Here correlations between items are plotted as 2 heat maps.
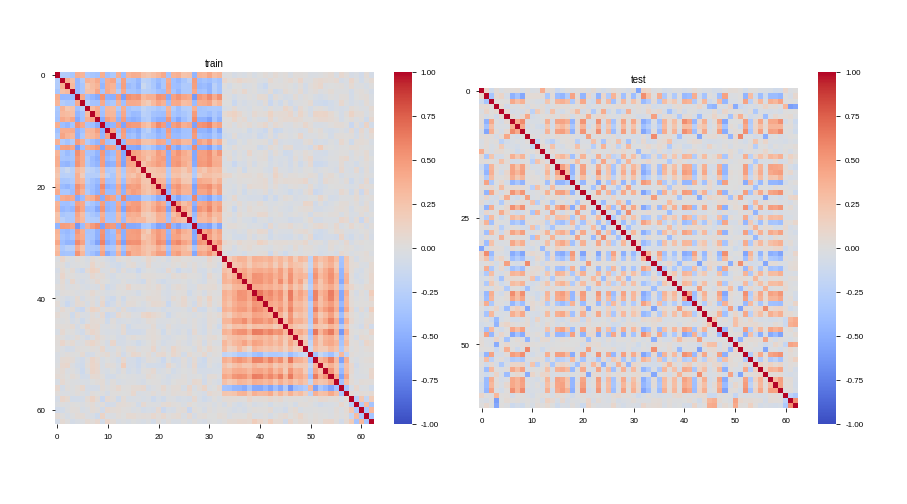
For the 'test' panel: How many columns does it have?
63
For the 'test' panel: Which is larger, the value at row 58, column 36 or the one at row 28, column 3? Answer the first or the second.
the first
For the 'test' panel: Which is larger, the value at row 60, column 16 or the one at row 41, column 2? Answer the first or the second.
the second
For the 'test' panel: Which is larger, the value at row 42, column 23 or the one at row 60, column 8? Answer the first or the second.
the second
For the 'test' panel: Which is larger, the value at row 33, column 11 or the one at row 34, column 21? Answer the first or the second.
the second
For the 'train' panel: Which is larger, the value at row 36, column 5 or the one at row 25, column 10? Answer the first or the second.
the first
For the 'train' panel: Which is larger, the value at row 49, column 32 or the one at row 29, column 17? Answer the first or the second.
the second
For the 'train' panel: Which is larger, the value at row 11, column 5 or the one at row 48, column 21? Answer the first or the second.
the second
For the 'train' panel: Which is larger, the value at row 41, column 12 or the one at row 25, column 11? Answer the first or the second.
the first
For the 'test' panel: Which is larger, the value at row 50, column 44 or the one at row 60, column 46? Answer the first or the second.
the first
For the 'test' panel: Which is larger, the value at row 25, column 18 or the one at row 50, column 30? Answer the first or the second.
the second
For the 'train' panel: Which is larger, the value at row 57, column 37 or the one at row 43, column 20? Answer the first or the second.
the first
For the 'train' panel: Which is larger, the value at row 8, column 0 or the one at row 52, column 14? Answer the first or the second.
the second
